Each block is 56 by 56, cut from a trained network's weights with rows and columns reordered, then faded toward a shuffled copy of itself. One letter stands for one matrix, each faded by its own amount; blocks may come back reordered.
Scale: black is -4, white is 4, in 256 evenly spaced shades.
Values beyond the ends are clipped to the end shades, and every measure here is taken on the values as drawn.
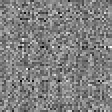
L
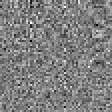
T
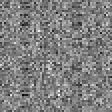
L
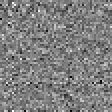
T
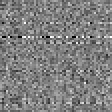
L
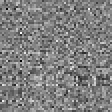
L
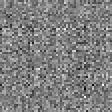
L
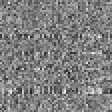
L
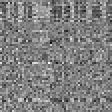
L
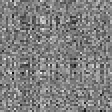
L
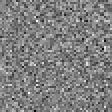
T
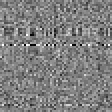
L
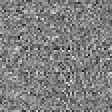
T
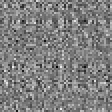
L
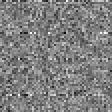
L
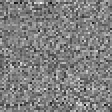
L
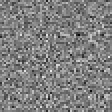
T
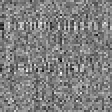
L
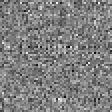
T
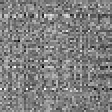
L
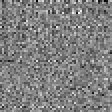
T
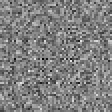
L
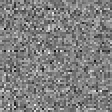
T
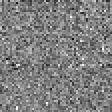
T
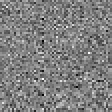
T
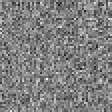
T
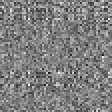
L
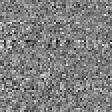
T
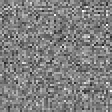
T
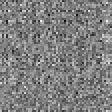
L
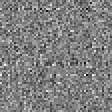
T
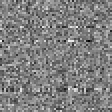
L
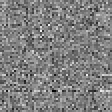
L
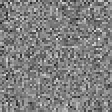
T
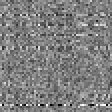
L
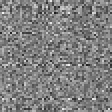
L
